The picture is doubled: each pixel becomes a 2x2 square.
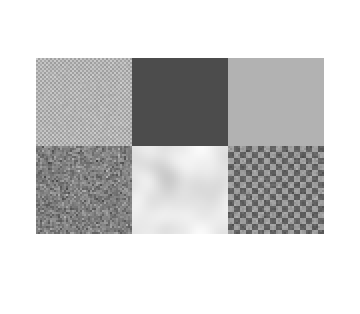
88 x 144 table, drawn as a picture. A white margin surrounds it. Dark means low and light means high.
It is made of 2 by 3 panels. Panel 1,1: high, checkered. Panel 1,2: low, flat. Panel 1,3: high, flat. Panel 2,1: middling, fine-grained. Panel 2,2: very high, smooth, faint in contrast. Panel 2,3: middling, checkered, strong in contrast.
